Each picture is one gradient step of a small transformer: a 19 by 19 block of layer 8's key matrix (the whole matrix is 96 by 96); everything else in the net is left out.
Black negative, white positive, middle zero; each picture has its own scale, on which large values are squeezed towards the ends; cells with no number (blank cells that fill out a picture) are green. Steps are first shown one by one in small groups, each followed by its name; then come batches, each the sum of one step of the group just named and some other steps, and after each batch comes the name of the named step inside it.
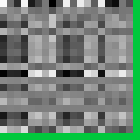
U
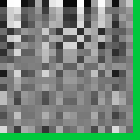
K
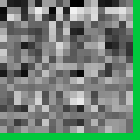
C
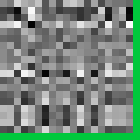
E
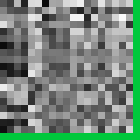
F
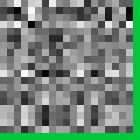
E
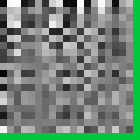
K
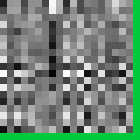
F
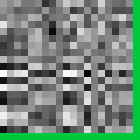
F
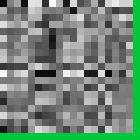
F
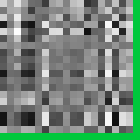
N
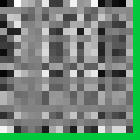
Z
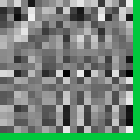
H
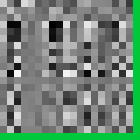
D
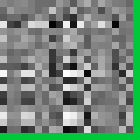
D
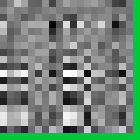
Z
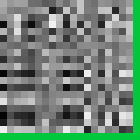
N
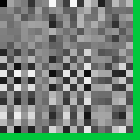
Z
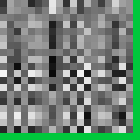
H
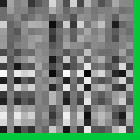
Z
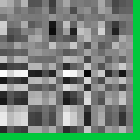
D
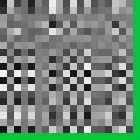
N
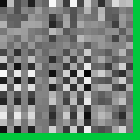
H
